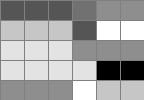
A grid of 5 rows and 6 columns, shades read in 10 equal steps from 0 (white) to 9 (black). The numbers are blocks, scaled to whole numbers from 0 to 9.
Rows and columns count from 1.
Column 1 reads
6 2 1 1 4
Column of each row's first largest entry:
1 4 4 5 1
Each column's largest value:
6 6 6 6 9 9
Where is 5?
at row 1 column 4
